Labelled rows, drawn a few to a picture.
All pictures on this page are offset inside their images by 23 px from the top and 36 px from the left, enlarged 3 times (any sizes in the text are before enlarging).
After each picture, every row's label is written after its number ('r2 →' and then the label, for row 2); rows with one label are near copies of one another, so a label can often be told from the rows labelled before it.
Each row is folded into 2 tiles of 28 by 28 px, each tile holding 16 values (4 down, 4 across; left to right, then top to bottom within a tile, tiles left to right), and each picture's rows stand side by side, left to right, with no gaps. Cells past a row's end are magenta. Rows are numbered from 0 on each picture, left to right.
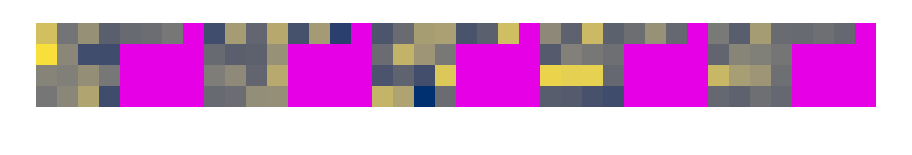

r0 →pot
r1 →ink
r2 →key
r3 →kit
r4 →kit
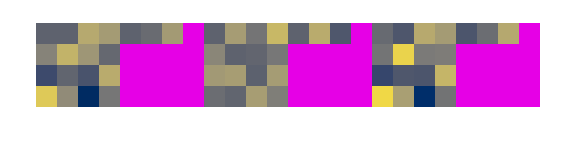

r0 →key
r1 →ink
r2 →key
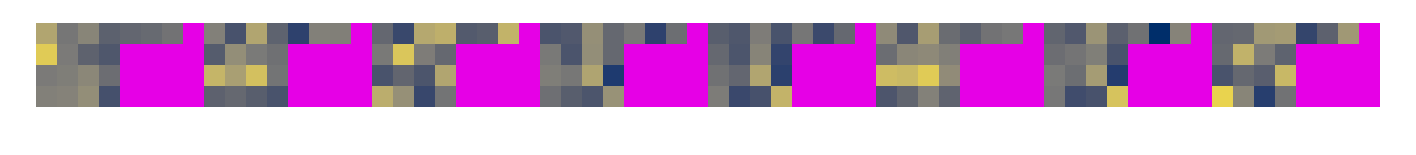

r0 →pot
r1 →kit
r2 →key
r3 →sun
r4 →sun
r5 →kit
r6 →sun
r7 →key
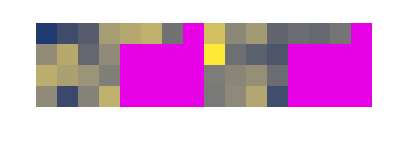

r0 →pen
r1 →pot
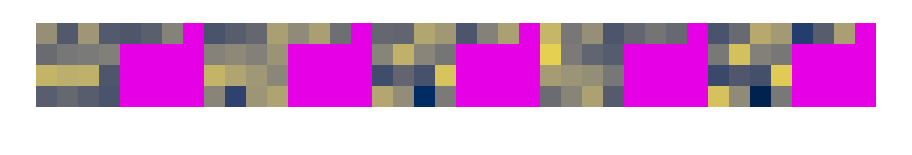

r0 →kit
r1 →pen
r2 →key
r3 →pot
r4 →key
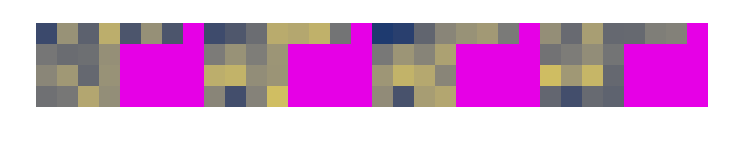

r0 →ink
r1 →pen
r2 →pen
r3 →kit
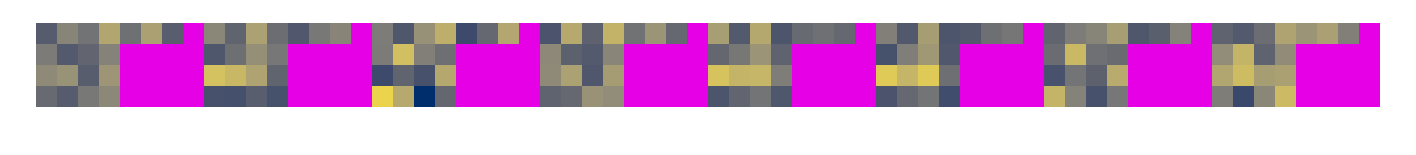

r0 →ink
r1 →kit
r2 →key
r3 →ink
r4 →kit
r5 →kit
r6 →key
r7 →pen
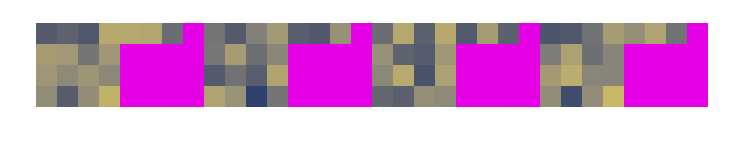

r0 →pen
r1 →key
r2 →ink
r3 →pen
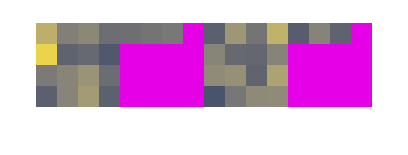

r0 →pot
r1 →ink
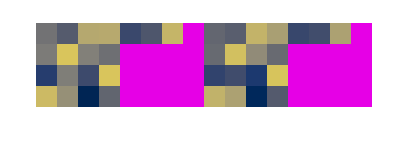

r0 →key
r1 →key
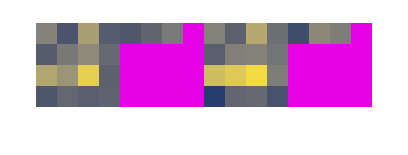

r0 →kit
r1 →kit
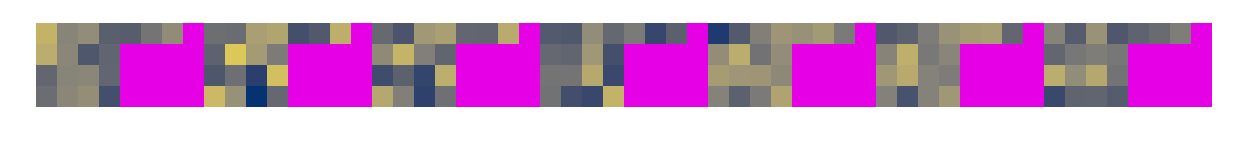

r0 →pot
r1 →key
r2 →key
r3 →sun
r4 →pen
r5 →pen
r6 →kit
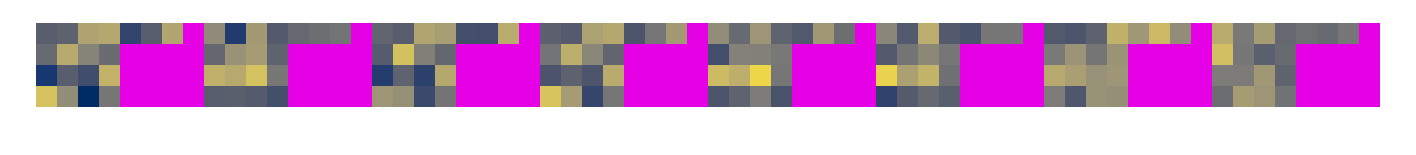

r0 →key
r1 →kit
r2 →key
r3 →key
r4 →kit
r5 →kit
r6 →pen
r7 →pot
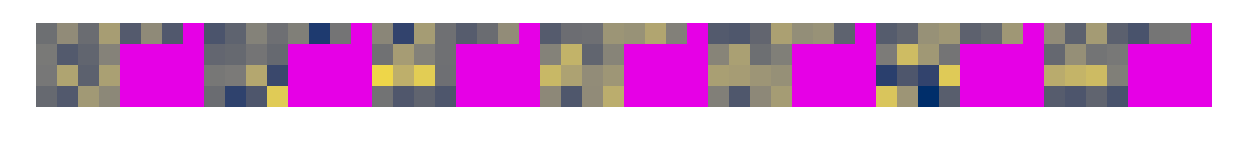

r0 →ink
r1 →sun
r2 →kit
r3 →pen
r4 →pen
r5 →key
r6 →kit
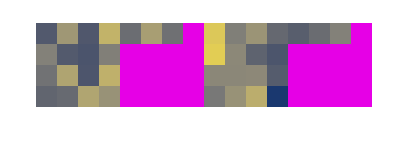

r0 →ink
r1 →pot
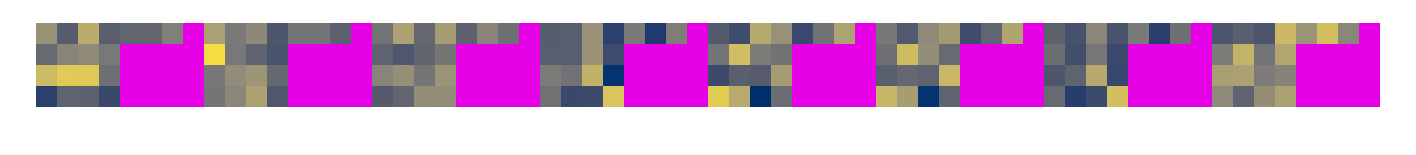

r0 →kit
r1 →pot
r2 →ink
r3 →sun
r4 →key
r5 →key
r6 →sun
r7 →pen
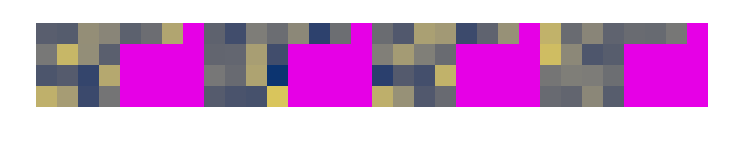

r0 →key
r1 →sun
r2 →key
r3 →pot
